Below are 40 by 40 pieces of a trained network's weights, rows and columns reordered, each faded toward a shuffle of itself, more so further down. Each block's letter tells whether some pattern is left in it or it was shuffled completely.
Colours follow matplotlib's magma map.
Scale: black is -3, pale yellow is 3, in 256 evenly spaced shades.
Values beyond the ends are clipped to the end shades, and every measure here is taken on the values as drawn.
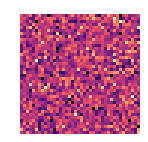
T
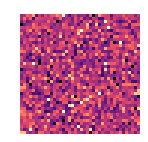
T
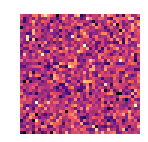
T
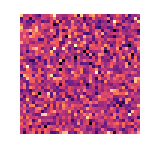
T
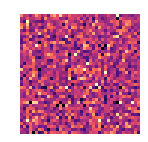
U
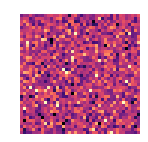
T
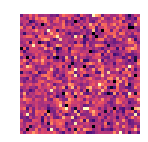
U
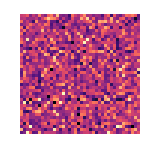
U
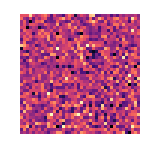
U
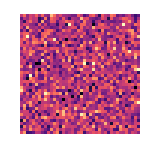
T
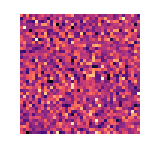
U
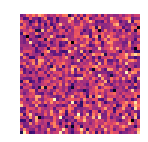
U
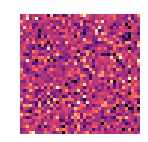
U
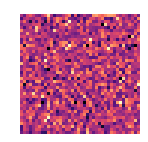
U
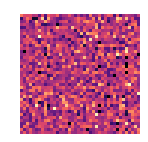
U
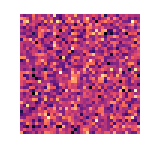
U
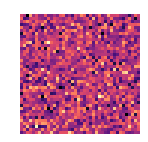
U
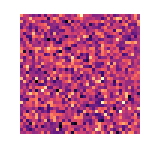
U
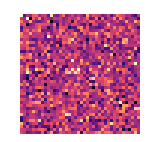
U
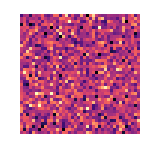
T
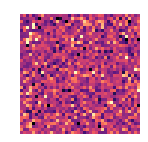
U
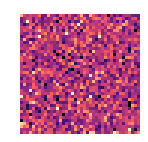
T
